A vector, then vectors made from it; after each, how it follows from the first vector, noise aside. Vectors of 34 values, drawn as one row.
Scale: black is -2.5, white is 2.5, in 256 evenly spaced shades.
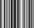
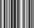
copied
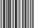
sign-scrambled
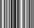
copied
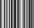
copied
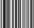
sign-scrambled
